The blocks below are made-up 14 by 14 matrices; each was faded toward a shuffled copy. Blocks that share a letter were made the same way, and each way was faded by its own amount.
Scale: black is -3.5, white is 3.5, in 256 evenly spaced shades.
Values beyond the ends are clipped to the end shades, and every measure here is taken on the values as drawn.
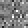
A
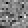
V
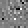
V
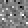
V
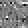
A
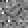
V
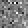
V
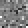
V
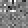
A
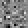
A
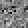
V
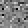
V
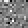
A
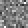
V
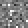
V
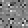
A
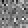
A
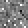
V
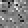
V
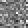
A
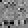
A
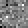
V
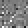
A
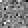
V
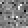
V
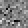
V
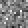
V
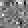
A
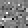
V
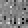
A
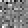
A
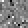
V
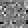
V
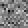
A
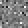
V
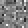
A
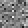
V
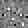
V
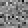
V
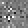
V
